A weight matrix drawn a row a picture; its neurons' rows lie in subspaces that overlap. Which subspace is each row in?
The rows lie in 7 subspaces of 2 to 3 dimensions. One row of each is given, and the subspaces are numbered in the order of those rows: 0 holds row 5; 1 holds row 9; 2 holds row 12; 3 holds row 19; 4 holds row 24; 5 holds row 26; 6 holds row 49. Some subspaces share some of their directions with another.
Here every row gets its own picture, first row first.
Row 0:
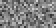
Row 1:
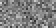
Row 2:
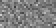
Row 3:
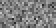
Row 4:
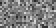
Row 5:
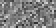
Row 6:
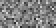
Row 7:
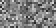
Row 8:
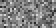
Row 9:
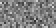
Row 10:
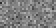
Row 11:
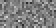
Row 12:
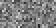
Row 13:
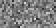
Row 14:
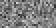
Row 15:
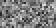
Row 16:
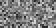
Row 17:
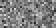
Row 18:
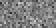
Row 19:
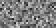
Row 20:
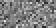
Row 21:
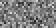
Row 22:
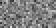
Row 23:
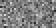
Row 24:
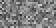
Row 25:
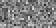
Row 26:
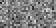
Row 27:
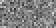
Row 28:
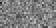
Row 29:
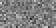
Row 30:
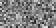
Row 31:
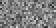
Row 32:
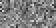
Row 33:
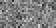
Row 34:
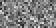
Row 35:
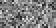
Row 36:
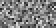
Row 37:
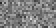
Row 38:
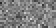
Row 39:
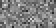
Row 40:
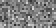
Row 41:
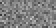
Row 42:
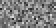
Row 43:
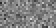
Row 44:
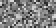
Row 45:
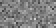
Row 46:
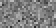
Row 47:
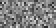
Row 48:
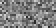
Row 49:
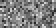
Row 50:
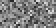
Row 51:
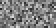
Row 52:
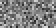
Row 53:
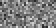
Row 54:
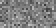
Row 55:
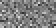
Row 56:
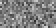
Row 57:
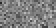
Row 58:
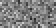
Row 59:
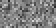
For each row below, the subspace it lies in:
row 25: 5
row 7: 4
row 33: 2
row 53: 5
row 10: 5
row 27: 6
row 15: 2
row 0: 3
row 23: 6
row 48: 4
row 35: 2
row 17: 6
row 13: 2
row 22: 0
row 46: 0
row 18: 1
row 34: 0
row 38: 2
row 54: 5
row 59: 4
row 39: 4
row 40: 5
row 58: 1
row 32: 4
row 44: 0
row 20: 0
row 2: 3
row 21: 1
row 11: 0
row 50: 0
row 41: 3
